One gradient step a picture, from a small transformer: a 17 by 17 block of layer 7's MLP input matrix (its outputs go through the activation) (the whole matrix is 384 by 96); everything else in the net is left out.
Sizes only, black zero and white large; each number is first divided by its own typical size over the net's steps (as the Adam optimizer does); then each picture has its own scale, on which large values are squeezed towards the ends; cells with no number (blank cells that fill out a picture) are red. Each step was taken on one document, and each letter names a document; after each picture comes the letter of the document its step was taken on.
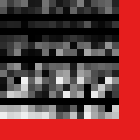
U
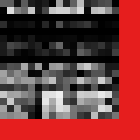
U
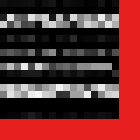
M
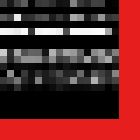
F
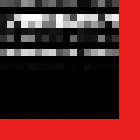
M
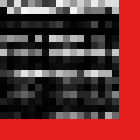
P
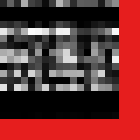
F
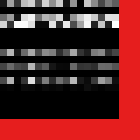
M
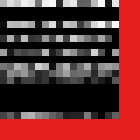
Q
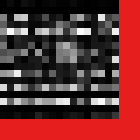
F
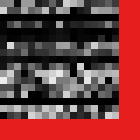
U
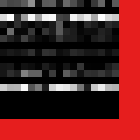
M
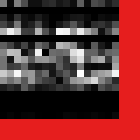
F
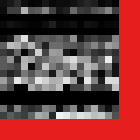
U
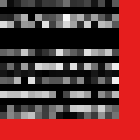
Q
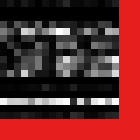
F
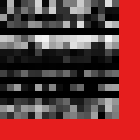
P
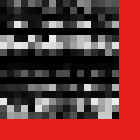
P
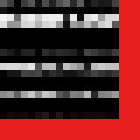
Q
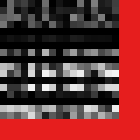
Q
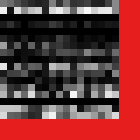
U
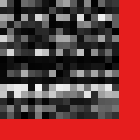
P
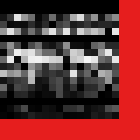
F
